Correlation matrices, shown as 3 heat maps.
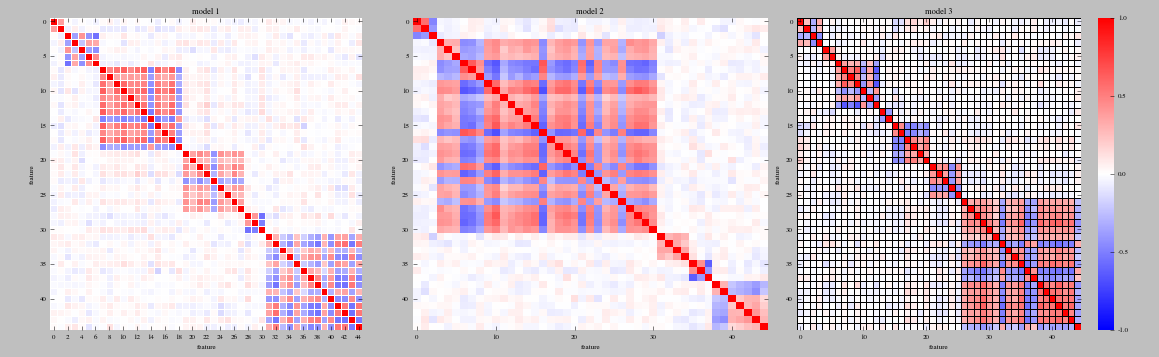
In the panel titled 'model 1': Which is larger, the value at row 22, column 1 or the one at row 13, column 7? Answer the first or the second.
the second
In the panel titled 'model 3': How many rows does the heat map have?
45
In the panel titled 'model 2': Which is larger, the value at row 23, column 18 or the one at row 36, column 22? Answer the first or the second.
the second
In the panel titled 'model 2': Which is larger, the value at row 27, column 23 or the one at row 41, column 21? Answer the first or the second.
the second
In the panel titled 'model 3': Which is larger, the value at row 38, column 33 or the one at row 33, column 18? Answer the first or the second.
the first
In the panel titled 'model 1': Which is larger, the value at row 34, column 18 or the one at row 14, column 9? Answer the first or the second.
the first
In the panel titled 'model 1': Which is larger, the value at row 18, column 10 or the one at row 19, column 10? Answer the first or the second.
the second
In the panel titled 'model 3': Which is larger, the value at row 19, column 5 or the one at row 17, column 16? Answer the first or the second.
the first
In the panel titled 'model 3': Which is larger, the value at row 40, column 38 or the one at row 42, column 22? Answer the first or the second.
the first
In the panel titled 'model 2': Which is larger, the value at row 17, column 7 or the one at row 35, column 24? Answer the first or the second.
the second
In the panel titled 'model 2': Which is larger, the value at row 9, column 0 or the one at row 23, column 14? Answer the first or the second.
the first
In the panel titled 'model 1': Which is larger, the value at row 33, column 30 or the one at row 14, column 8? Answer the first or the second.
the first
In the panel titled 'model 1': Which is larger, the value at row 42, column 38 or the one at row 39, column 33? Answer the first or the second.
the second
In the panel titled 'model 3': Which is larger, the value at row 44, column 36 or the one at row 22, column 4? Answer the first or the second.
the first
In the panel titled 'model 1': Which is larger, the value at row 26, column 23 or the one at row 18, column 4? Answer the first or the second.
the second
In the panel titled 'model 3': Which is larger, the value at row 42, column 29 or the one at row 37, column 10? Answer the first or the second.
the first
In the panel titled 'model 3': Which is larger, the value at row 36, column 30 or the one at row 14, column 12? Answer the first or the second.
the second
